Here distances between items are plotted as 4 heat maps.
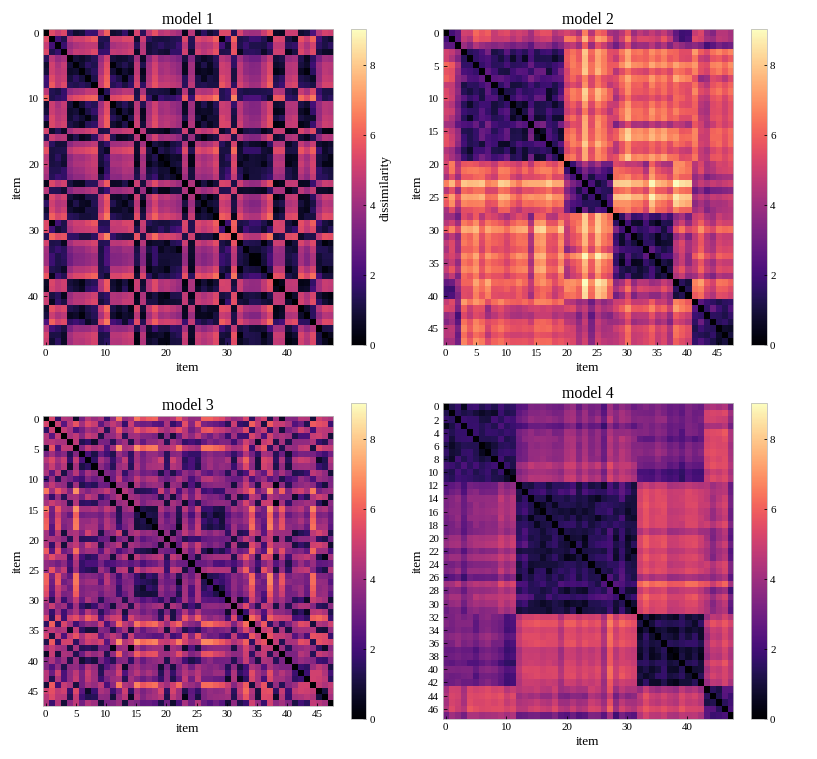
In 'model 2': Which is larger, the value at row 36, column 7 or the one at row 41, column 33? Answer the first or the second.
the first
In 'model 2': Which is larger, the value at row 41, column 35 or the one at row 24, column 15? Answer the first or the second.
the second
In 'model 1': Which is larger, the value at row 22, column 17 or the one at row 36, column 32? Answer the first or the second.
the first
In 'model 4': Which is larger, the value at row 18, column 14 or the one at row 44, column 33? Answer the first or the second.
the second
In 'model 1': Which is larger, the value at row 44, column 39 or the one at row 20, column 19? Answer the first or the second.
the first
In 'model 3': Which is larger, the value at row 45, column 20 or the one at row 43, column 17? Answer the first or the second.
the second
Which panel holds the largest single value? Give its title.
model 2
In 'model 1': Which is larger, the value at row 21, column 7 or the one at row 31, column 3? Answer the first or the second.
the second
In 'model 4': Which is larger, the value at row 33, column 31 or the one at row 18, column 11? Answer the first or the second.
the first
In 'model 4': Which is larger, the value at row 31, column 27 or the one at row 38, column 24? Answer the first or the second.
the second
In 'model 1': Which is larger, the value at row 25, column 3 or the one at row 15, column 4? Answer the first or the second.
the first
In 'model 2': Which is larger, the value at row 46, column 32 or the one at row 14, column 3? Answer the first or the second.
the first
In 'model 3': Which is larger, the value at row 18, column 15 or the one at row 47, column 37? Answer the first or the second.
the second
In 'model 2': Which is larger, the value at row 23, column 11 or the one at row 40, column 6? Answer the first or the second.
the first
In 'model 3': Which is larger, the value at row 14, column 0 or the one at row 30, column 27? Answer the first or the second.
the first
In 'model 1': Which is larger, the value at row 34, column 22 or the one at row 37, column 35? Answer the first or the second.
the second
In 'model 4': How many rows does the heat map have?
48
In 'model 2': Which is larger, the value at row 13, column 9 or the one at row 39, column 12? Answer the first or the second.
the second
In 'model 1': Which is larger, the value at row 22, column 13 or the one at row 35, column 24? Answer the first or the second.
the first
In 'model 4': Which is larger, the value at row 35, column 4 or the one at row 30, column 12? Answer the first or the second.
the first
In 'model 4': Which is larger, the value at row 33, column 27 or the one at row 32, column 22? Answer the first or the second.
the first
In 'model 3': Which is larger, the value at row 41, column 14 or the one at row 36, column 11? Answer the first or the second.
the second
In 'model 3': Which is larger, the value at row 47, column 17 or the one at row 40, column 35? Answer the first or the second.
the first
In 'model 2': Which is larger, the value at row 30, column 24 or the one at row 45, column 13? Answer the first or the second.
the first
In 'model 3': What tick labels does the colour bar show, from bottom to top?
0, 2, 4, 6, 8
